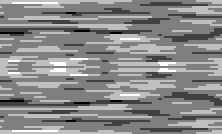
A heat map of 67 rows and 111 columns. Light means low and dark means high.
Ninth with the lowest average: middle left. Grain: streaks across. Mirror symmetry: top to bottom. Slope: none.
